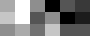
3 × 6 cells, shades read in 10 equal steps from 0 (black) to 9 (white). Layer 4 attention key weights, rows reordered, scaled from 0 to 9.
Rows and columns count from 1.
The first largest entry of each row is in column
2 2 4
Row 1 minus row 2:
-1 0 2 -5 3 1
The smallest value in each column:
5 6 3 0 0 1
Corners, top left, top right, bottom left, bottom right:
6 2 5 3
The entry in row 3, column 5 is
3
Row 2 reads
7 9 3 5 0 1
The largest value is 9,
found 2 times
